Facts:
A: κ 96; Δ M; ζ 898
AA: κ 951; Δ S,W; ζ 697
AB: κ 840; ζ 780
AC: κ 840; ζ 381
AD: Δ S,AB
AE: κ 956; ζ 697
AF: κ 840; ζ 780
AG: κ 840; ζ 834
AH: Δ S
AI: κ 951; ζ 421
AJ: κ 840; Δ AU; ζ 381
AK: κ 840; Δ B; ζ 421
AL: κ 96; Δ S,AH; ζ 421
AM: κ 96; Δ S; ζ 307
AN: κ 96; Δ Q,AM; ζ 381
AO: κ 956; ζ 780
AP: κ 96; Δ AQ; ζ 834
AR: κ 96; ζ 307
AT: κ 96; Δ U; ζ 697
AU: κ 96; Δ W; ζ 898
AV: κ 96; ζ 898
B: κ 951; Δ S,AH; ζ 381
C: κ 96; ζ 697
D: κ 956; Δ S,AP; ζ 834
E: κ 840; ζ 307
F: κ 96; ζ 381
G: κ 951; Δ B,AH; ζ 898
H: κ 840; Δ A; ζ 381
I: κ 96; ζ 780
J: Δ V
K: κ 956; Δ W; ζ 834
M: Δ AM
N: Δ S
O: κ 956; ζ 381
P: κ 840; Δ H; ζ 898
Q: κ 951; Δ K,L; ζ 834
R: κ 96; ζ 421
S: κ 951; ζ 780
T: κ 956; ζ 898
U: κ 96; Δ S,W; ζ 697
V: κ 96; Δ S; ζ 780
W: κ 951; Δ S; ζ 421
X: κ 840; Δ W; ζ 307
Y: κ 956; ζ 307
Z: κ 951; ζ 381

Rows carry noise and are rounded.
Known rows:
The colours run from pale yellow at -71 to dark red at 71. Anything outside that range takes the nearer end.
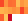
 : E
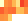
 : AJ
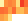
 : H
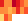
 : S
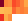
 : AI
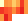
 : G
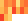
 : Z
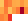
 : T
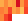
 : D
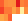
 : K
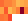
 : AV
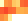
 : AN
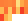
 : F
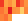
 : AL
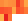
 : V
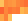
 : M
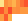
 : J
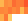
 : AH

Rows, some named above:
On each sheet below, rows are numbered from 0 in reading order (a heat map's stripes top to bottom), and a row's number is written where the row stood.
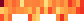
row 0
C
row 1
F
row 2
AQ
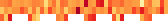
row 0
Y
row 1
F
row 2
T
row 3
AP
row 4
Y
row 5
P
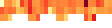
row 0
AJ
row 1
Q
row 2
L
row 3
AG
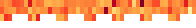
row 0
AB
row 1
AR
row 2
AM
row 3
AV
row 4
AE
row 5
R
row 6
K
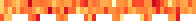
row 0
O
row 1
AF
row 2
AA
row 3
AR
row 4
B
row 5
S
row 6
X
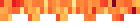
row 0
W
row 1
AC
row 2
AC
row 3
AK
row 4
I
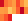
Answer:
AO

